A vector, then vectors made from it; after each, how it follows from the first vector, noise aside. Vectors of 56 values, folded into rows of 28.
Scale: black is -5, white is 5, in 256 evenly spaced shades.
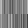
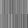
shrunk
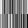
scaled up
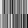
scaled up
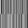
sign-scrambled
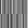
sign-scrambled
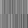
shrunk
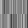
sign-scrambled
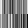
scaled up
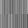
shrunk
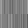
shrunk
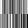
scaled up
